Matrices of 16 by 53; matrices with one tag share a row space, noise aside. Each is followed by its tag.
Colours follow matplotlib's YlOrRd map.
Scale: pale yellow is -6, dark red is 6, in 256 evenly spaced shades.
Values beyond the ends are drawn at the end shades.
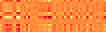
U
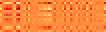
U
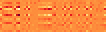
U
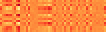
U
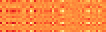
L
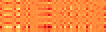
U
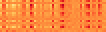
L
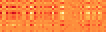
L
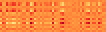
L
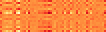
U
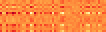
L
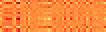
U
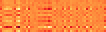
U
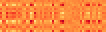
L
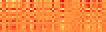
L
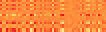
L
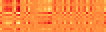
U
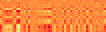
U
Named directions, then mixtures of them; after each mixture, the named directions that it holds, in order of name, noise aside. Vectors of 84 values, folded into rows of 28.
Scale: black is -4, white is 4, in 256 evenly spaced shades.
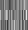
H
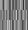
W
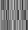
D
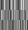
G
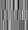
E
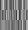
D, W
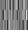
E, H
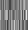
H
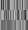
D, G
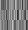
D, E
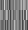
G, H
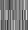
H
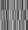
D, E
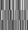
G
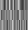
D, G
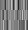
E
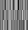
E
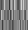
G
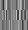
D, W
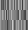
D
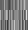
H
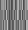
D, E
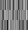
E, H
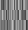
D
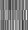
H, W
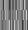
H, W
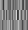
D, W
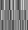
G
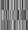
D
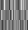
G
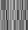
D, E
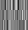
E
